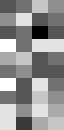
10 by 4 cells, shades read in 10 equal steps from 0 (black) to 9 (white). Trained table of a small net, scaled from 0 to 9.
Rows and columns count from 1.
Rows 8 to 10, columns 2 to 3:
3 7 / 5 8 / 2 6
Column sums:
59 45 53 49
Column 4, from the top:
5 4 3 8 4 3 4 5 6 7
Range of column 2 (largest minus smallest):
6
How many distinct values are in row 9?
3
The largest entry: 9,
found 2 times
